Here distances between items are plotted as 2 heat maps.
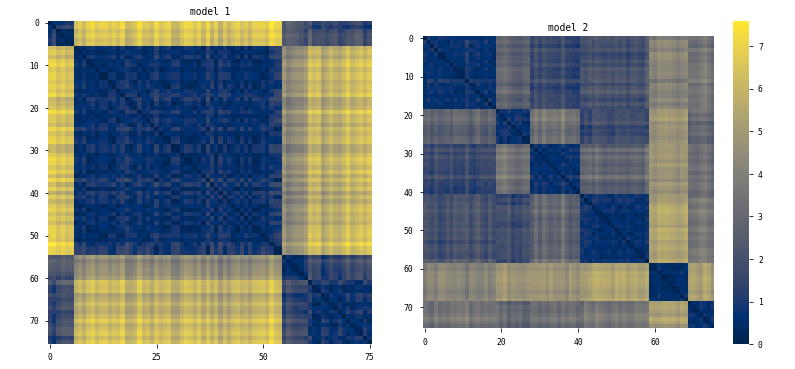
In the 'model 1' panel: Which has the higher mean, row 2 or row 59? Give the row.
2
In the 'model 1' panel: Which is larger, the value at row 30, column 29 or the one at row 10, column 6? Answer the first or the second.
the second
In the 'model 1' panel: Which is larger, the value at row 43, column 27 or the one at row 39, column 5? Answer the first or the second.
the second
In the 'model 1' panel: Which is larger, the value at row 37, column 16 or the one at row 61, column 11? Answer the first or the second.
the second
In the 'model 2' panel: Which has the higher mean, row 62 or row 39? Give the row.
62
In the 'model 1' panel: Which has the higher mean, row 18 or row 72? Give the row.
72
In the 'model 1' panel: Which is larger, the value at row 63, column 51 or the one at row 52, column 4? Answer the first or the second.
the second
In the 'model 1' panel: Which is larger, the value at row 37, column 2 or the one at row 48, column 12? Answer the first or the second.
the first
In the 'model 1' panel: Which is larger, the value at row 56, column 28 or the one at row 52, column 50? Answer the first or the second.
the first
